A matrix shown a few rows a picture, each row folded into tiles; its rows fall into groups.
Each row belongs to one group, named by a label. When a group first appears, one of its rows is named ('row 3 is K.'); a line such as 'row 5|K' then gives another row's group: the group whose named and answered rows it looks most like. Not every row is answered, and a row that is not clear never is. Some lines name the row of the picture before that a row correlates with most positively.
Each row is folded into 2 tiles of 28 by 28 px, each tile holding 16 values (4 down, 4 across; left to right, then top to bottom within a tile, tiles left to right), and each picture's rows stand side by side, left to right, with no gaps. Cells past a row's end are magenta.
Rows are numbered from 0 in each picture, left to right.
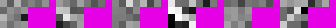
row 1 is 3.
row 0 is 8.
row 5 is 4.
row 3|3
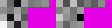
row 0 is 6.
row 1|8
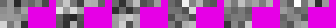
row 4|3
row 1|8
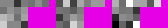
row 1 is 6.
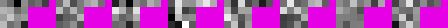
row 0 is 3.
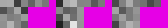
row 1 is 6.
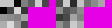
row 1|6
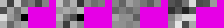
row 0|8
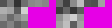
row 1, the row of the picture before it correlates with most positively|3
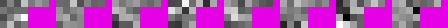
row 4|3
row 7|4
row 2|3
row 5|3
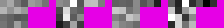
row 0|8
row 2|3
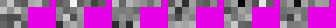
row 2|3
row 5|6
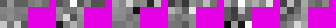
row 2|4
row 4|3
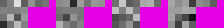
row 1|6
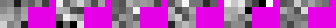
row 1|3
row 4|4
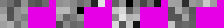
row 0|6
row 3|6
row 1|4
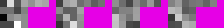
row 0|6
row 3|3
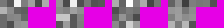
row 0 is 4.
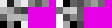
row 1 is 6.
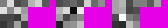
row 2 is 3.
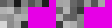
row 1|4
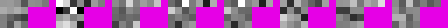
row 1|4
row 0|8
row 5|8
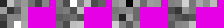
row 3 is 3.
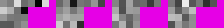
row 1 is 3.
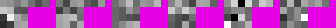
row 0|3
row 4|6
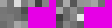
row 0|4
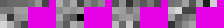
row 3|4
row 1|8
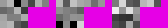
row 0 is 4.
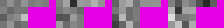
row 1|6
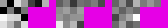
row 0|8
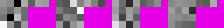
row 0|6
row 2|6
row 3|4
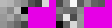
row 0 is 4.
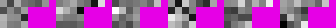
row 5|3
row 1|4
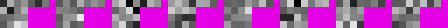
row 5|6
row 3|8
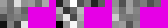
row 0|3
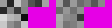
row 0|8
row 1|8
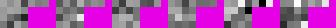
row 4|4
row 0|8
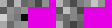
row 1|6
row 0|8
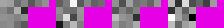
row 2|8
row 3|8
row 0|4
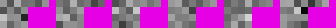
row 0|8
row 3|4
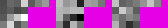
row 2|6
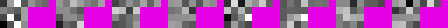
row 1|3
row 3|4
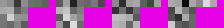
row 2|8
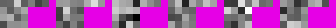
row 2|8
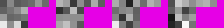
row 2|6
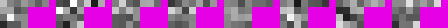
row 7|3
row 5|3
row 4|3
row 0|3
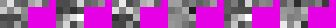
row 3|4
